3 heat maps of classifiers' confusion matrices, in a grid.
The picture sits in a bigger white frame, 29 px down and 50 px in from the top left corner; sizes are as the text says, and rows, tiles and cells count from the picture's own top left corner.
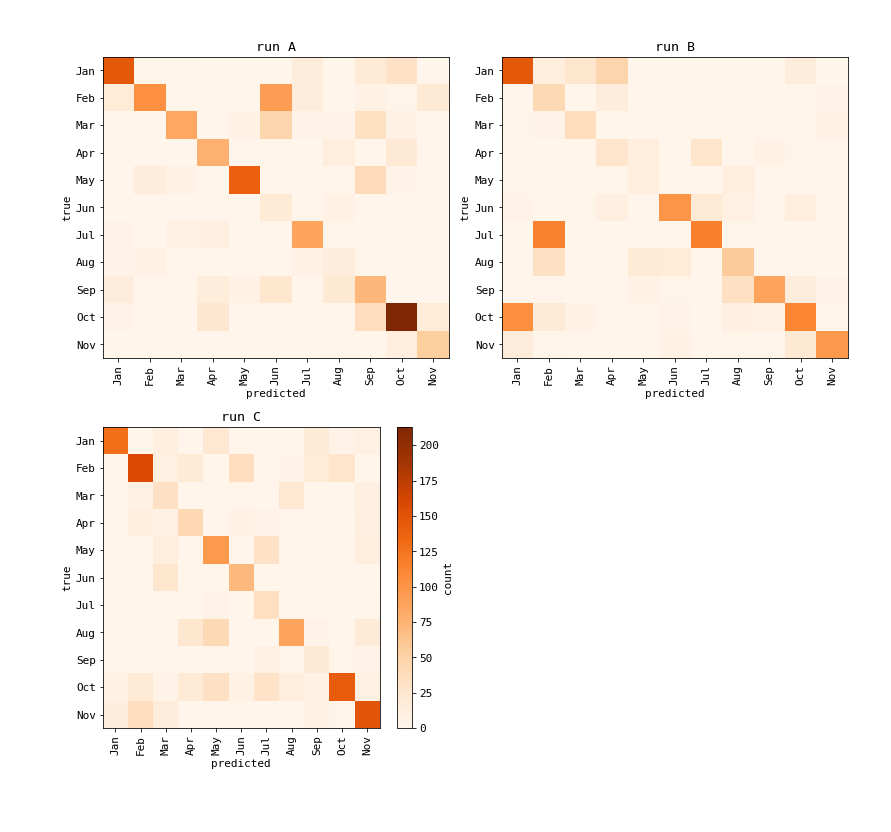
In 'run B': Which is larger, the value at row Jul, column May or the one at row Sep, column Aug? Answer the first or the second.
the second
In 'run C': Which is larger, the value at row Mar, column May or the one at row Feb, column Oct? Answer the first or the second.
the second
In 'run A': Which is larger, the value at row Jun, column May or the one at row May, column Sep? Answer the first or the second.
the second
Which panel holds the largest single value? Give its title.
run A
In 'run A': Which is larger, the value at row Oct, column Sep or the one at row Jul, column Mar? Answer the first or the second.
the first
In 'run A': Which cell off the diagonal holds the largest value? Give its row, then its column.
Feb, Jun
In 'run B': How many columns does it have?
11
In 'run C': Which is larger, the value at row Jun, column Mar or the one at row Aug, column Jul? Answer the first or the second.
the first
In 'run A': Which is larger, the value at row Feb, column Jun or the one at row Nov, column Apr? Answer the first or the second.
the first
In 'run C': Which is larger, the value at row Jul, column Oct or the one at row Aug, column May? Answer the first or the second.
the second
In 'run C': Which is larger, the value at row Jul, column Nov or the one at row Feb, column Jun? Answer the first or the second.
the second
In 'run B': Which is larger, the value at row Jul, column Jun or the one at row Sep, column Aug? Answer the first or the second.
the second
